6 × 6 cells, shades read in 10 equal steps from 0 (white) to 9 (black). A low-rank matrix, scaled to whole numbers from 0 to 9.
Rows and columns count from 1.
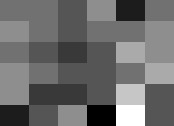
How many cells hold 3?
2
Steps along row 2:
up up down same down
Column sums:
30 34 36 36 23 28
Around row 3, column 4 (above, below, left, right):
5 6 7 3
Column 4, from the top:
4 5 6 6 6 9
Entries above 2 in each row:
6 6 6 6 5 5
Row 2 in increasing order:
4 4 5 5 5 6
